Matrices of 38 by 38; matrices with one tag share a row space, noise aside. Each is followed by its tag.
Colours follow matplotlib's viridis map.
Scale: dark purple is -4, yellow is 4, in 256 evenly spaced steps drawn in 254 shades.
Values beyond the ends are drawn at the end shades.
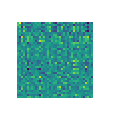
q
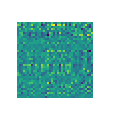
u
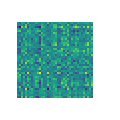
q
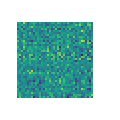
u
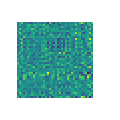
u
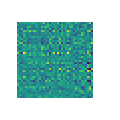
u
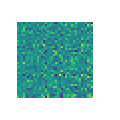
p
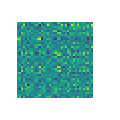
q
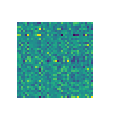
q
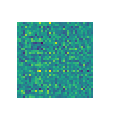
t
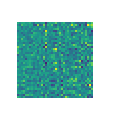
p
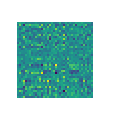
t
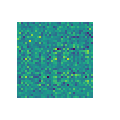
q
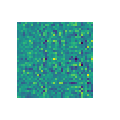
p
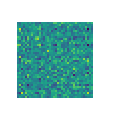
q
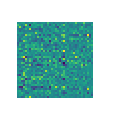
t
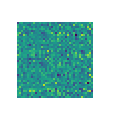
u
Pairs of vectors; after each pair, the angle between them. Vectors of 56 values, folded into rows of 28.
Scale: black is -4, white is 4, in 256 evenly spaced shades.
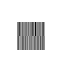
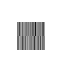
nearly parallel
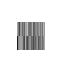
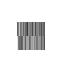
nearly opposite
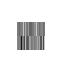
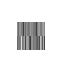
nearly opposite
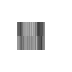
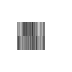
nearly opposite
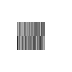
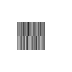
partly opposed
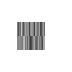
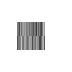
orthogonal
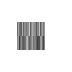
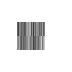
orthogonal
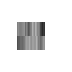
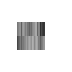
nearly parallel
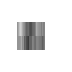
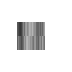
nearly opposite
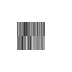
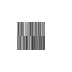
nearly opposite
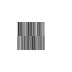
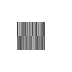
nearly opposite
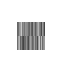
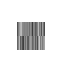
nearly parallel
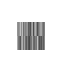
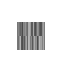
nearly opposite
